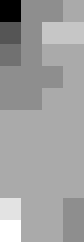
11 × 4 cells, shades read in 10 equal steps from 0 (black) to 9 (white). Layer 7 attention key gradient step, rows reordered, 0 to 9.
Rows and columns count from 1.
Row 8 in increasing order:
6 6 6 6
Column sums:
58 61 65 65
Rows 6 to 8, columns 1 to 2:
6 6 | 6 6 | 6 6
